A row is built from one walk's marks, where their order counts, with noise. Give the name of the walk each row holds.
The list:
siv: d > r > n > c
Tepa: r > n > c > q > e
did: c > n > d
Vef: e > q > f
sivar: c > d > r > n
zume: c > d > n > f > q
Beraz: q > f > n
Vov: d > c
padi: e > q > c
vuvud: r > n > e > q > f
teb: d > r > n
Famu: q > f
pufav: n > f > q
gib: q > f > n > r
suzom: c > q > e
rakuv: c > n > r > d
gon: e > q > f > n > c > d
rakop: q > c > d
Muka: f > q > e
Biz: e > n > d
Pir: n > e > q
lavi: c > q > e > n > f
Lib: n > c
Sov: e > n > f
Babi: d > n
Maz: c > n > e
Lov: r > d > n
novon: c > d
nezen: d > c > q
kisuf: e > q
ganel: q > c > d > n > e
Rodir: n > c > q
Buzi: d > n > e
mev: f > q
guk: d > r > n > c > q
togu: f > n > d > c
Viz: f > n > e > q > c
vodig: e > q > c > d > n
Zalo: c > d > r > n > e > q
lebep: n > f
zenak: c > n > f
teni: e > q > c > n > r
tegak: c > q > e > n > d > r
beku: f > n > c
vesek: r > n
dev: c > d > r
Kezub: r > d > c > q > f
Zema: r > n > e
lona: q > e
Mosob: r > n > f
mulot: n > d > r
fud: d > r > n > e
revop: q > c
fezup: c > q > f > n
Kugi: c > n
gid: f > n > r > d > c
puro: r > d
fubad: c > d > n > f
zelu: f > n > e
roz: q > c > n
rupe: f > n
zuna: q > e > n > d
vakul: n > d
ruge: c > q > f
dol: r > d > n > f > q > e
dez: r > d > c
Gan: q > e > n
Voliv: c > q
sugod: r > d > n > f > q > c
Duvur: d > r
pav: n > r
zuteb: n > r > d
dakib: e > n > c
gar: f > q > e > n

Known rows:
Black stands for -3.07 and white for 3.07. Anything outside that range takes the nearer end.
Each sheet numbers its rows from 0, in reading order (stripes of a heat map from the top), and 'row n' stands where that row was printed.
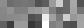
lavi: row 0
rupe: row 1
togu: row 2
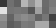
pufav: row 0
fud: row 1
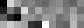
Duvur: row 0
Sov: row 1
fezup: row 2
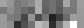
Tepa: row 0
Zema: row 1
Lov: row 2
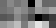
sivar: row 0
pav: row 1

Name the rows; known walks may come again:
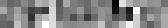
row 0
fezup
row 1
vakul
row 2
tegak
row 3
sivar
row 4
puro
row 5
gon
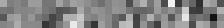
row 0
vodig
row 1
Tepa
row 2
did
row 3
lavi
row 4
Gan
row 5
gid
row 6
Kugi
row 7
dev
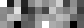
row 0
Lib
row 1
Biz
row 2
padi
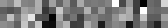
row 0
rakop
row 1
lona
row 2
Pir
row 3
guk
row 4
dakib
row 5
mev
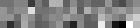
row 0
Kezub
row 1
pufav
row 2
sugod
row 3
Beraz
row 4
lebep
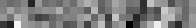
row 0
Sov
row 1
gib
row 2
zume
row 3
zelu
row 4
suzom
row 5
zuteb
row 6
Vef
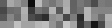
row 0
rakuv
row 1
mulot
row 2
Zema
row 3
ruge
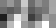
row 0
Babi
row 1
Lov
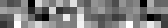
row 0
rupe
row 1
Duvur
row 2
novon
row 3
teni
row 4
teb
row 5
pav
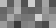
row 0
siv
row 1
togu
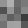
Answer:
fud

